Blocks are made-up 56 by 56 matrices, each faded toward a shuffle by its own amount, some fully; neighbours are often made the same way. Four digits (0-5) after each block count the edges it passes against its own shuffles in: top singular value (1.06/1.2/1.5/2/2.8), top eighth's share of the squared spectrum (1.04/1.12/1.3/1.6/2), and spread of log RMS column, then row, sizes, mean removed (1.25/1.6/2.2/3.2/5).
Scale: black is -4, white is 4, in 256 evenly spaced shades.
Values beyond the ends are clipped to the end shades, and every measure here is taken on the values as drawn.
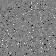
1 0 0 0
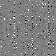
4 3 2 1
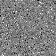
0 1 0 0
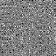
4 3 2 1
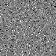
2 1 0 0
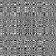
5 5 3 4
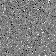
0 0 0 0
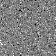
0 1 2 0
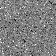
0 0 0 0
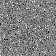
0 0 0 0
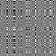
5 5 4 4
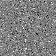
1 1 0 0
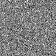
0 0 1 0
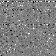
3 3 1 2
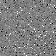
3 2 1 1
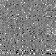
4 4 1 2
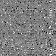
3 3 1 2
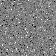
1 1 0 0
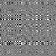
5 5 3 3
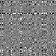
4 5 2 3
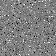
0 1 0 0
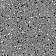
1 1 0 0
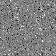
2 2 0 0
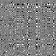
4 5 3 3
